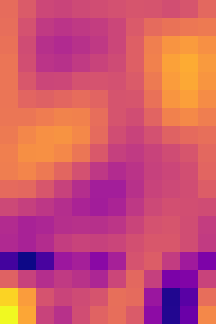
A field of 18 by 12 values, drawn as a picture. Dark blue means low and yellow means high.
A horizontal seam about 80% of the way down splits the table, and the top part is calmer. There are no regular stripes. The halves do not mirror each other.
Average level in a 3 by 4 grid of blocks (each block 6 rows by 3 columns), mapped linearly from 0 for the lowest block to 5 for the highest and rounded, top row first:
3 2 3 5
4 3 1 3
1 1 2 0
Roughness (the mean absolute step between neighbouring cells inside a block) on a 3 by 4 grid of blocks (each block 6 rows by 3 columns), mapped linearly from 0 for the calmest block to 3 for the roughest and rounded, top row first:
0 0 0 0
0 1 0 0
3 1 1 2
